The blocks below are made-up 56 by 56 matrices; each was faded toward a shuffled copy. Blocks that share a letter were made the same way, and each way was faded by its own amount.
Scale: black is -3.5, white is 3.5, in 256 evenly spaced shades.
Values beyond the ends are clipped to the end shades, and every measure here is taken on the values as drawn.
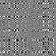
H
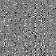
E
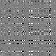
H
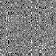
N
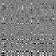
H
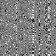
E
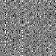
N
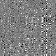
E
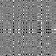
H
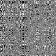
N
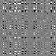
H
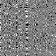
E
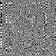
N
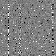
E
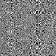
N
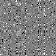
E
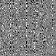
N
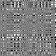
H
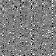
E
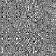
N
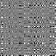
H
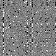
E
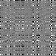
H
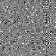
E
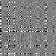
H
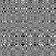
H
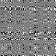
H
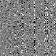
N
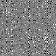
E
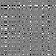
H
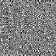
N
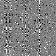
E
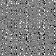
E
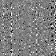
E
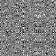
E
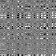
H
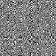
N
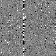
N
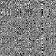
N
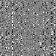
E
